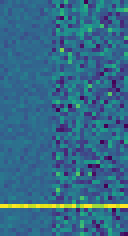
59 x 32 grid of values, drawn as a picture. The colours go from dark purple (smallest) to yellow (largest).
A vertical seam about 40% of the way across splits the table, and the left part is calmer. Row 52 differs from the rows beside it. Most values sit low, with a long tail of high ones.
